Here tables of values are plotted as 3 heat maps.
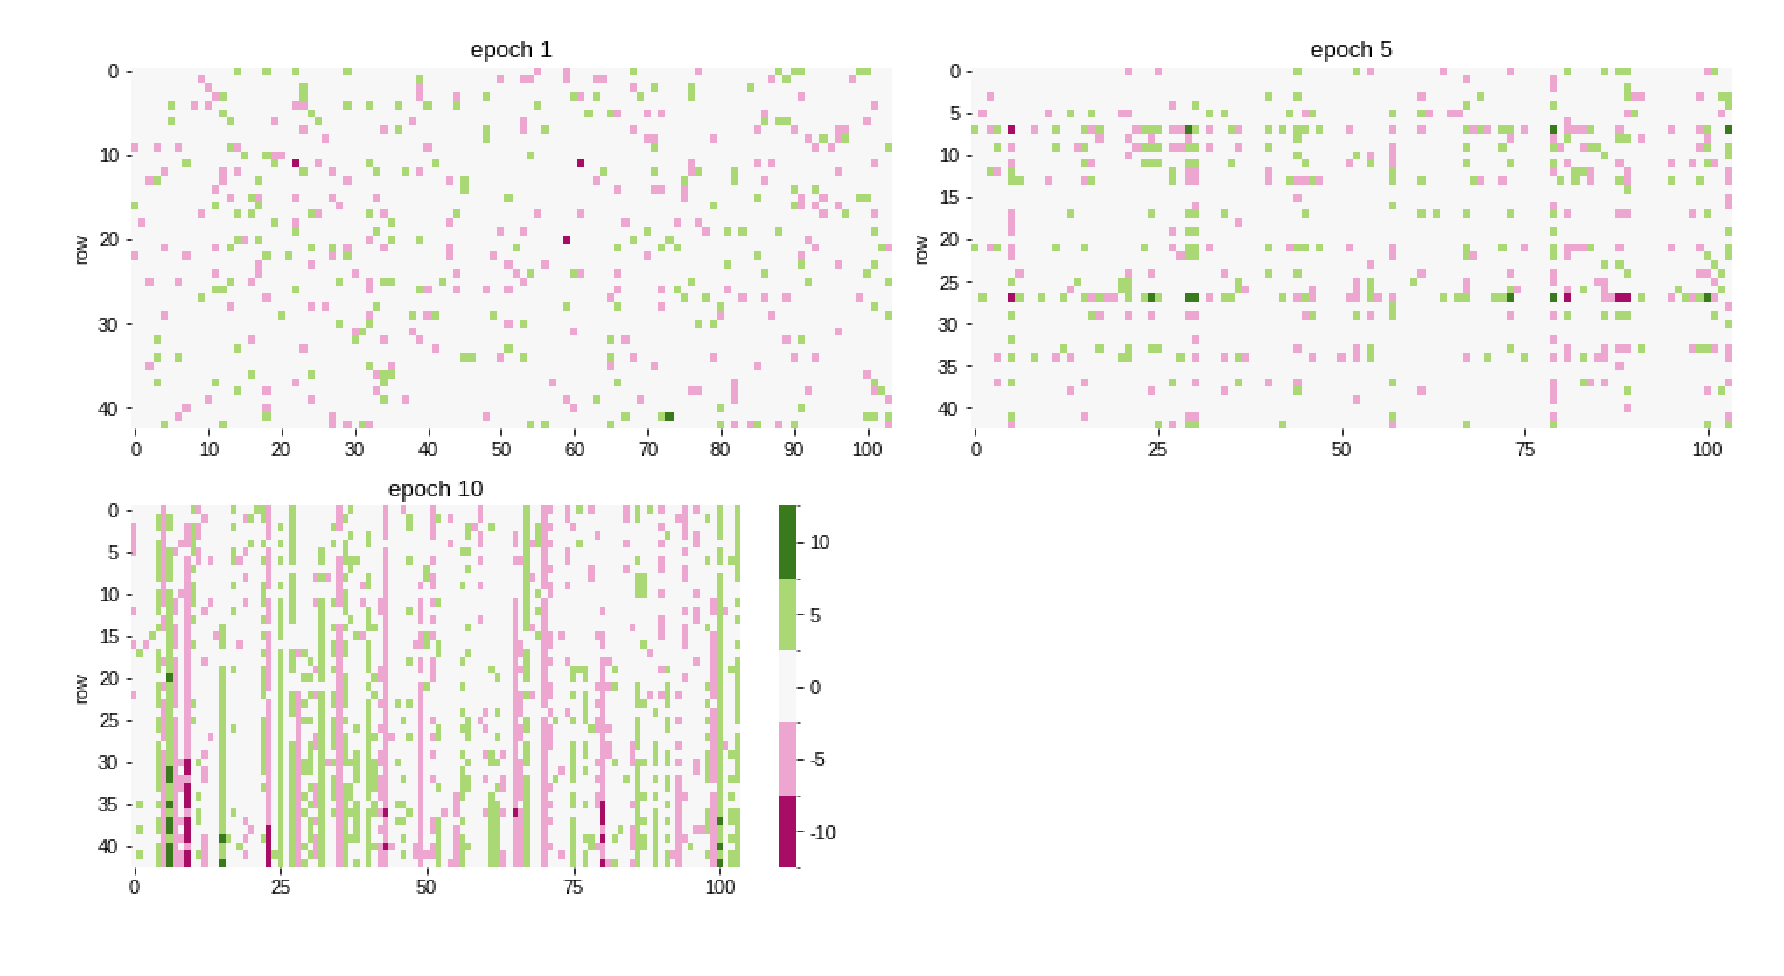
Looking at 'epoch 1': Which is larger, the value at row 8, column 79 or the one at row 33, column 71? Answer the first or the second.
the second
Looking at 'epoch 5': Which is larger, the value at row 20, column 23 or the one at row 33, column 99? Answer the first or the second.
the second
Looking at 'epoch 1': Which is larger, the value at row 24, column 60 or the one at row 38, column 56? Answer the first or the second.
the first
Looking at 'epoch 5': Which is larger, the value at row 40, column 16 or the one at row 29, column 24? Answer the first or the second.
the first
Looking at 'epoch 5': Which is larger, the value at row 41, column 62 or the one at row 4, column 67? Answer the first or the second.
the second
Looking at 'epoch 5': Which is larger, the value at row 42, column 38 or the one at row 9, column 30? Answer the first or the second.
the second
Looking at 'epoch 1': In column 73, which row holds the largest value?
41
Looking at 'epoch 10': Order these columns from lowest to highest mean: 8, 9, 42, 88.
9, 42, 8, 88
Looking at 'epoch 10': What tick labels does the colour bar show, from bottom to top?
-10, -5, 0, 5, 10
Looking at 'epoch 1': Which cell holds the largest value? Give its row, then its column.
41, 73
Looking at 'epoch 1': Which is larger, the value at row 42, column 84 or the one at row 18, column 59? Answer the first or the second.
the second
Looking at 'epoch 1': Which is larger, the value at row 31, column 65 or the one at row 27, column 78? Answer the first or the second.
the second
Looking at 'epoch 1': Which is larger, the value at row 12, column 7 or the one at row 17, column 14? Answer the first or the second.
the second
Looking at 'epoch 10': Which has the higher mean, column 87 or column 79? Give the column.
87
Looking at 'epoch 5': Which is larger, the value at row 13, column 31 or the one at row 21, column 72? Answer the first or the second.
the second
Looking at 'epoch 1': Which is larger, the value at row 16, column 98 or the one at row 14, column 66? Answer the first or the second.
the first
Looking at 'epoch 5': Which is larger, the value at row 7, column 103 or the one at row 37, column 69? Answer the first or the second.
the first
